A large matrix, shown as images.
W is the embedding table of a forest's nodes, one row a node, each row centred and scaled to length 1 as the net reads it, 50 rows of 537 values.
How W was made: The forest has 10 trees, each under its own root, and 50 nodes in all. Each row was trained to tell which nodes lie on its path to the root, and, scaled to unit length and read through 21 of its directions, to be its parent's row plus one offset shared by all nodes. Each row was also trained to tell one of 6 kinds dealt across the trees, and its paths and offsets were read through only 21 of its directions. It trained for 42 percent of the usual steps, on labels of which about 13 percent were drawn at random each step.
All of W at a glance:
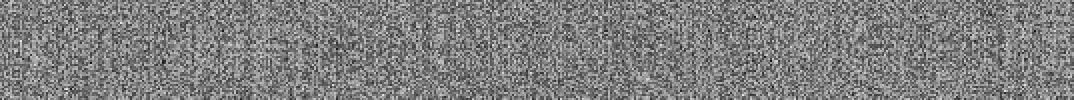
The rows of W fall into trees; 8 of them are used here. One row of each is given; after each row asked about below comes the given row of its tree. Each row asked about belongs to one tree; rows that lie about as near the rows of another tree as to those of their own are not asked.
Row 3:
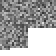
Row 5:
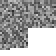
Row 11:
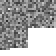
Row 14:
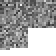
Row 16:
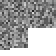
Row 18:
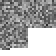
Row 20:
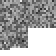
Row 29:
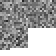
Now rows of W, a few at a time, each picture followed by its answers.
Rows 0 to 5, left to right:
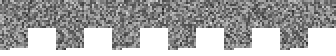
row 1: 5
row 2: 29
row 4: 18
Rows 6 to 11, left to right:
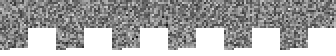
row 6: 5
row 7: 20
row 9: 14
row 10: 5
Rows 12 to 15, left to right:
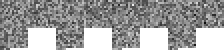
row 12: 18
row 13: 18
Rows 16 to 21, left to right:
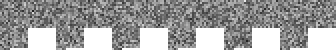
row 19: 18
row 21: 3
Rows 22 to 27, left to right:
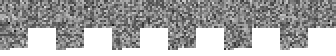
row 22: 14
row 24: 3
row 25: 11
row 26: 20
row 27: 14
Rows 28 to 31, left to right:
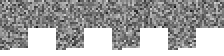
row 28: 20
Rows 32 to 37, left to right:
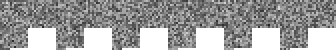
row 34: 3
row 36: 16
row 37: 11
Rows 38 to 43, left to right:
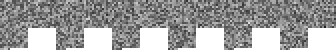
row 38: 29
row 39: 16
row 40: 11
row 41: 20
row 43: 5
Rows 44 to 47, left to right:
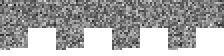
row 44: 14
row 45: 29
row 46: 11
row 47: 14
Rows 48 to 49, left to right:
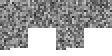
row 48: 16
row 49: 3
